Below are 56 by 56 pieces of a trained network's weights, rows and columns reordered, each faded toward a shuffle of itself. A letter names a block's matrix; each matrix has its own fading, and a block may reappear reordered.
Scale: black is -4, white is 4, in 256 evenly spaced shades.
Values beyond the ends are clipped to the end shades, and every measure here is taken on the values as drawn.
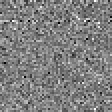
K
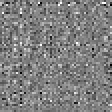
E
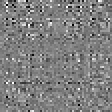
E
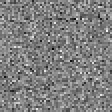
K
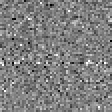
K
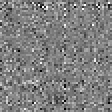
E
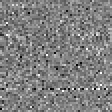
K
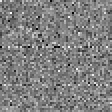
K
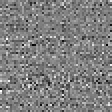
E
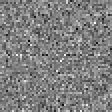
K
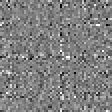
E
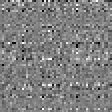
E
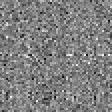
K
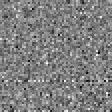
K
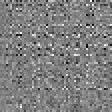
E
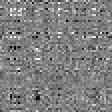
E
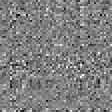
E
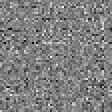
E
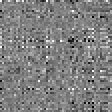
E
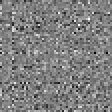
E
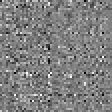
E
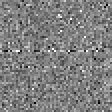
K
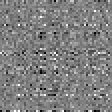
E
